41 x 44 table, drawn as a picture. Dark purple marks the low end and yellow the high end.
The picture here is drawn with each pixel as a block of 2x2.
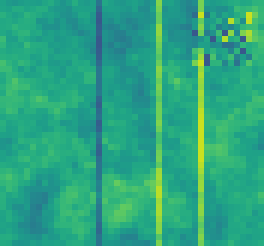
The grain runs up and down. Values change most from cell to cell in the top right. An odd patch, rougher than its surroundings, sits in the top right. Columns 17, 27 and 34 differ from the columns beside them.
